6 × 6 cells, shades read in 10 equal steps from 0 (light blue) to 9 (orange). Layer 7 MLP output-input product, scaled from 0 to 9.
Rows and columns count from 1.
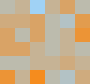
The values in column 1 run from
3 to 8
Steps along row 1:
up down up up down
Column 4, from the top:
4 3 3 3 4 3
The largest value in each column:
8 6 9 4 6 8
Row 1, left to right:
3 4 0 4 6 3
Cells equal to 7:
1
